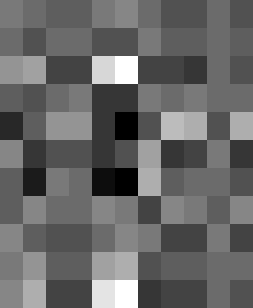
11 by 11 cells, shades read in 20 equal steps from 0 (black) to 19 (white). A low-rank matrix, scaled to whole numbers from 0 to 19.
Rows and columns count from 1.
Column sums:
91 86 80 80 91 96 86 78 78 87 79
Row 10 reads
9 11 7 7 12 13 6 7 7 8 8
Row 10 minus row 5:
6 4 -4 -4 8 13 0 -7 -6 2 -5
